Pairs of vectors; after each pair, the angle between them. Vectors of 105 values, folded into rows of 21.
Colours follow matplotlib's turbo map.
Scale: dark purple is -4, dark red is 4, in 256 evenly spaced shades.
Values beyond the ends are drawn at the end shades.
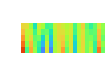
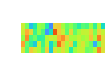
partly aligned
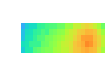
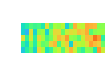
partly aligned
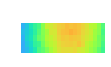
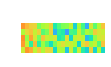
partly opposed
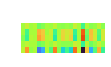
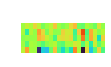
nearly parallel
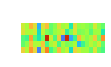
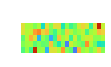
orthogonal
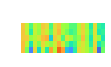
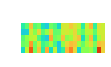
nearly opposite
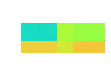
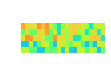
partly opposed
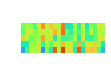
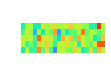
orthogonal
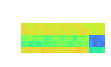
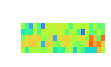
partly opposed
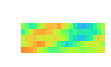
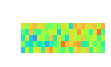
partly opposed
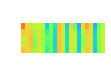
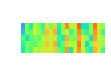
nearly opposite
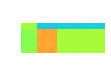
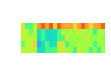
nearly opposite
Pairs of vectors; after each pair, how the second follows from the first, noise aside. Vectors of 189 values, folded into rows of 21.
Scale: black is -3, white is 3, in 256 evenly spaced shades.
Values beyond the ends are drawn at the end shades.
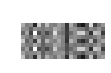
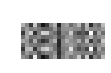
reversed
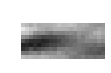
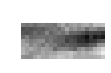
reversed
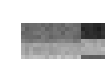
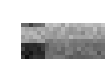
reversed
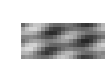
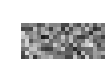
shuffled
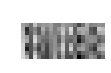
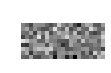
shuffled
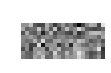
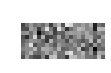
shuffled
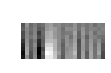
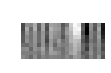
reversed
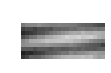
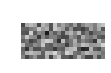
shuffled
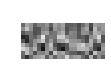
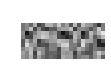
reversed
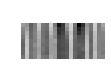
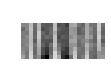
reversed
